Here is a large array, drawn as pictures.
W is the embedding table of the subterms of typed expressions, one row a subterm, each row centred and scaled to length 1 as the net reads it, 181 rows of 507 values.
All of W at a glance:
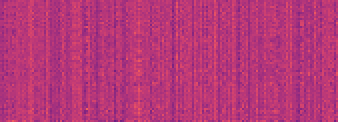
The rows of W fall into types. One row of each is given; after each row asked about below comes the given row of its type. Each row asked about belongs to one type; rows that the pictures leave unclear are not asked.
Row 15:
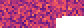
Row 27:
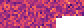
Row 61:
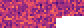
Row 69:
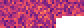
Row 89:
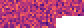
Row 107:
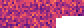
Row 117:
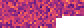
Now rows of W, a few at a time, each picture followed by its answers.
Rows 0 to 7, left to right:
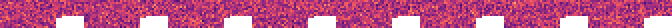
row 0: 15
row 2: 61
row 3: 89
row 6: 107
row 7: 61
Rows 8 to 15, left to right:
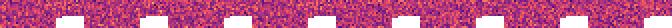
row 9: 27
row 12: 89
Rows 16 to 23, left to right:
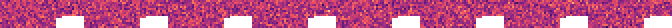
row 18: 27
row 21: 69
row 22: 27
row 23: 27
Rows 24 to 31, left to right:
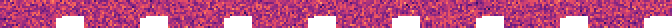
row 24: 107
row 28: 27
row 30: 107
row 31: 89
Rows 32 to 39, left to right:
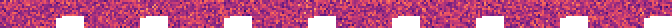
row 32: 107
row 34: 61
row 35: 117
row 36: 107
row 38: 107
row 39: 117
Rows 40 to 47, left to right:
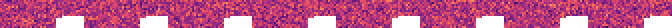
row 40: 61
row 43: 15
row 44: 15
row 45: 61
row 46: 27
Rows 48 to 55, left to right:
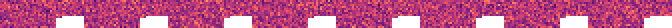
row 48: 89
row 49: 89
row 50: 61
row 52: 89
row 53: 27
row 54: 15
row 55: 69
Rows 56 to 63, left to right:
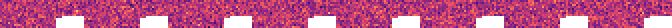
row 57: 69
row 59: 117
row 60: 69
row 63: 117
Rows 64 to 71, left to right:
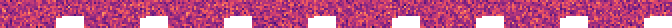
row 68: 117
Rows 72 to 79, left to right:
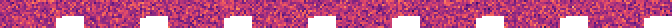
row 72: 61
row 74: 15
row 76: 15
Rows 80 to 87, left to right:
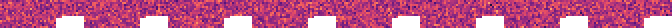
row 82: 61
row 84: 117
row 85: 27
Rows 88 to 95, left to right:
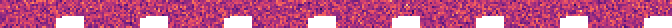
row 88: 89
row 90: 27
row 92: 15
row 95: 89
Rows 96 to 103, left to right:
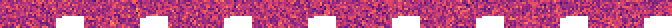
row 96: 89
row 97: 61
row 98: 15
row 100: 15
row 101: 69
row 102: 61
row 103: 61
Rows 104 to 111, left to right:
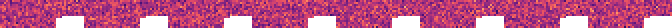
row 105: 61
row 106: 117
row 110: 89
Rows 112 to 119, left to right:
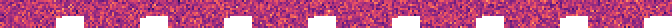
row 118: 69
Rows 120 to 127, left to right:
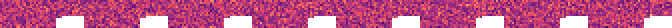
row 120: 69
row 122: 89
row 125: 15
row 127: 117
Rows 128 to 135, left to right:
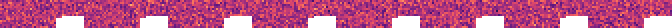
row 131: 89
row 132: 117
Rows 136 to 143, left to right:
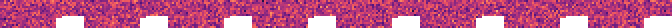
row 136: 107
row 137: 61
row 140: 89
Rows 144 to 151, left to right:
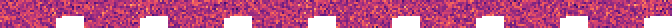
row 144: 117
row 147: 117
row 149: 61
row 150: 117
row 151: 15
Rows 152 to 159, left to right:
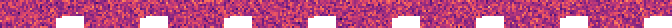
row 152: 117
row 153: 27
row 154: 89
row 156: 107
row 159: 61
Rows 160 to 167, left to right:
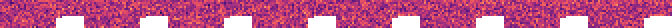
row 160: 61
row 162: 61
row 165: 107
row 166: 107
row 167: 107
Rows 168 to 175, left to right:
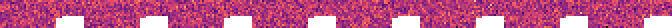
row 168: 27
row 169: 107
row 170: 89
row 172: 69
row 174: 117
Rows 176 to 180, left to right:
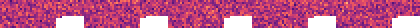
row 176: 89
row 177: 89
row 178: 69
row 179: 107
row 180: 107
